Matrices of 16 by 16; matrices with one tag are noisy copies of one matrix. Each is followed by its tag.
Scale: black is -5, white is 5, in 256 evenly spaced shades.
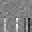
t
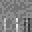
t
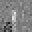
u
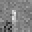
u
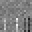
t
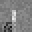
u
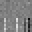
t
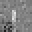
u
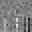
t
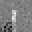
u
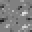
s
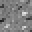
s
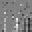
t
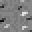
s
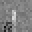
u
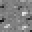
s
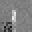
u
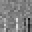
t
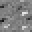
s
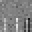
t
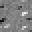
s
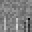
t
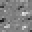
s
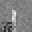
u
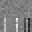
t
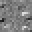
s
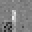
u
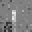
u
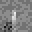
u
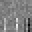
t
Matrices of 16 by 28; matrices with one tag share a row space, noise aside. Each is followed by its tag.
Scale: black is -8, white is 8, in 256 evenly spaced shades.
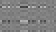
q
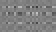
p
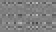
p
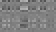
q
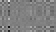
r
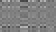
q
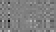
r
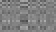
q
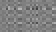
p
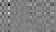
r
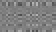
p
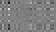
r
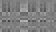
q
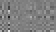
r
